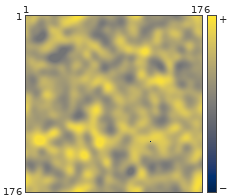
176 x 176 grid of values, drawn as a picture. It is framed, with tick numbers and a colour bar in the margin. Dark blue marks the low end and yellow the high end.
The field is smooth, with broad soft blobs. Neither half mirrors the other. On average the colour sits 70% of the way up the scale. One lone cell stands out, far lower than its neighbours. No seam splits the table.
